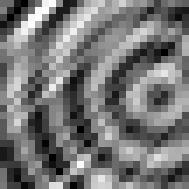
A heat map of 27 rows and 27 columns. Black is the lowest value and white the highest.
Concentric rings centre on the middle right. No single row or column stands out from its neighbours. No overall slope runs across the table.
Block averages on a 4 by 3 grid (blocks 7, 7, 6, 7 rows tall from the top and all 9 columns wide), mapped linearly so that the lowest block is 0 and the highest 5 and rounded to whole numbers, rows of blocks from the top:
352 / 423 / 213 / 033
